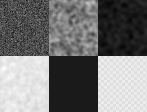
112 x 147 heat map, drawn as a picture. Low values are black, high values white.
It is made of 2 by 3 panels. Panel 1,1: low, fine-grained. Panel 1,2: middling, blotchy. Panel 1,3: very low, blotchy, faint in contrast. Panel 2,1: very high, blotchy, faint in contrast. Panel 2,2: very low, flat. Panel 2,3: very high, checkered, faint in contrast.
